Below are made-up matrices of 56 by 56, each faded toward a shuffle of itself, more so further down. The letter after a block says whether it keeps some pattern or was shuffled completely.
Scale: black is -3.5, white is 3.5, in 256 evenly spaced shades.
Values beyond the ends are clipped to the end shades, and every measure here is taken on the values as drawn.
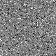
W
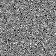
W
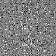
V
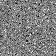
W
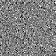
V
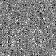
V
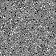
W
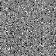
V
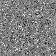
W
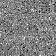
V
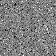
W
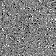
V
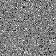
V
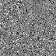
V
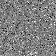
W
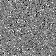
W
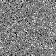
V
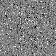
V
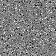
V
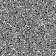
V
